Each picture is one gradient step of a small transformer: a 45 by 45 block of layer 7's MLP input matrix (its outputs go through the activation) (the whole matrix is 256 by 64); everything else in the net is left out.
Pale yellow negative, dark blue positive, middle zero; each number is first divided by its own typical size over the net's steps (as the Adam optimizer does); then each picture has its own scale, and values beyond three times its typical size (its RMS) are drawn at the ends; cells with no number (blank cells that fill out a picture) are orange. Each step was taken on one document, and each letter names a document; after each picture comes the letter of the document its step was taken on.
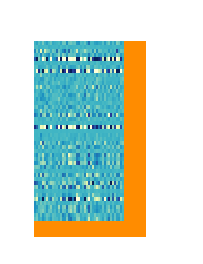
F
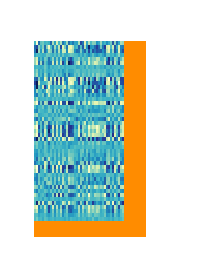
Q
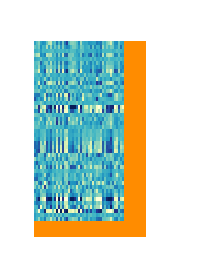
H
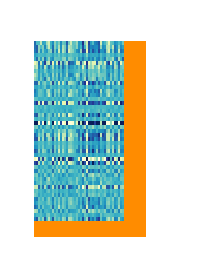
Q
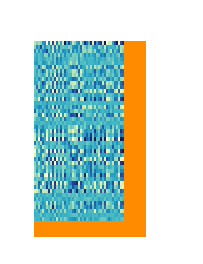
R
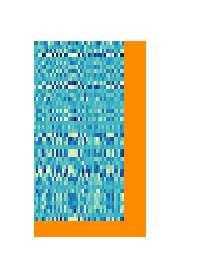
R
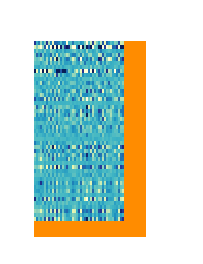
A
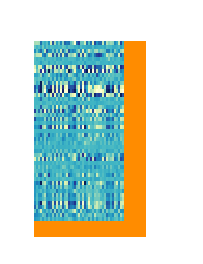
A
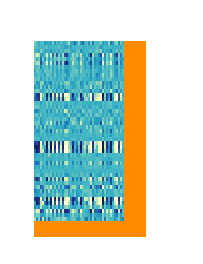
H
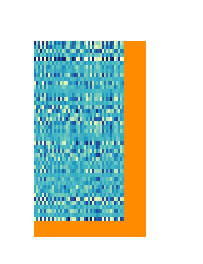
H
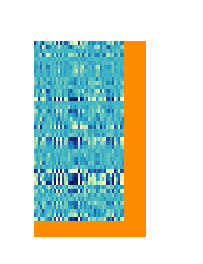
R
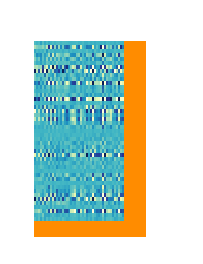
A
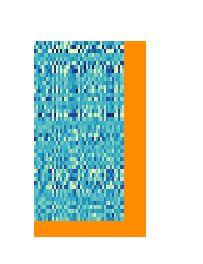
R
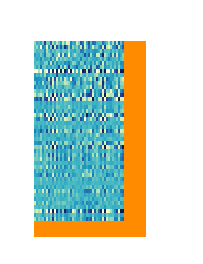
A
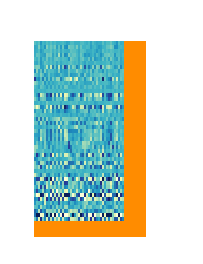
H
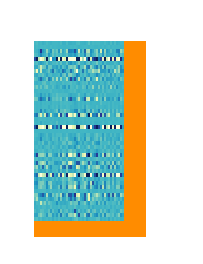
F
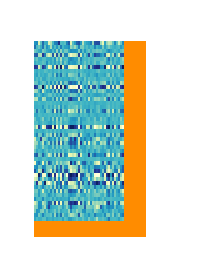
R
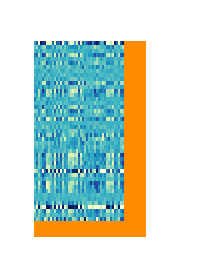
R
